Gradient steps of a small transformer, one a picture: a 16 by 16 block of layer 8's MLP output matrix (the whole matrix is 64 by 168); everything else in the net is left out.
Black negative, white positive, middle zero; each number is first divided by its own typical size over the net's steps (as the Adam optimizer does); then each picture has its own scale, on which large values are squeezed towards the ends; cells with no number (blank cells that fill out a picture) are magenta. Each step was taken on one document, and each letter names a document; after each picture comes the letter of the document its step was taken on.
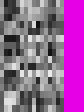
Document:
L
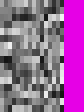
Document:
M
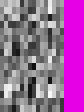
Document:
L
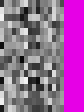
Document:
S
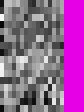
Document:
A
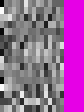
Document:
S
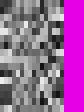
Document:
M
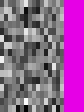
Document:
S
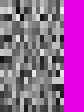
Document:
M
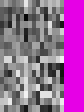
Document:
M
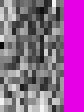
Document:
A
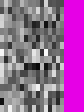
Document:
S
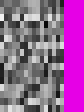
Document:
S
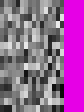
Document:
M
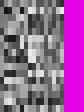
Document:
L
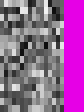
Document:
A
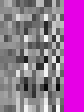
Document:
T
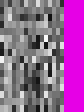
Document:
S
